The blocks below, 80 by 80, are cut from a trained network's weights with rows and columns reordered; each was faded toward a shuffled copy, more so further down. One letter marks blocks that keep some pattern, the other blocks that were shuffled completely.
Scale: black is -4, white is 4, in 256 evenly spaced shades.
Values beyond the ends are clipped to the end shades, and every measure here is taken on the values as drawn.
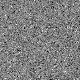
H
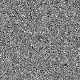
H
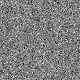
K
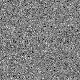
H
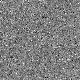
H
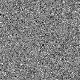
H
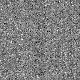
H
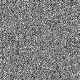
H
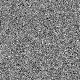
K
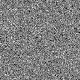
H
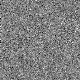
H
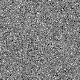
H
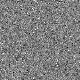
H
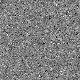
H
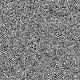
H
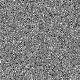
H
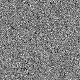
K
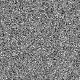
H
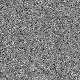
K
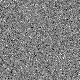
K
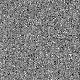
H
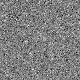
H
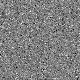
K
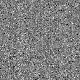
H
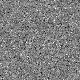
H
